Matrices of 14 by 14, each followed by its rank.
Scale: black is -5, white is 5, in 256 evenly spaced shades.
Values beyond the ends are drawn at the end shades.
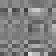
two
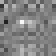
two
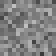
full rank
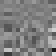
two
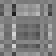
one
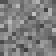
full rank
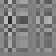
one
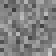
full rank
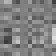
two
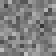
full rank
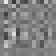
two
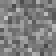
full rank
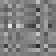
two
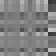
one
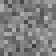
full rank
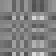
one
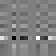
one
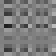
one
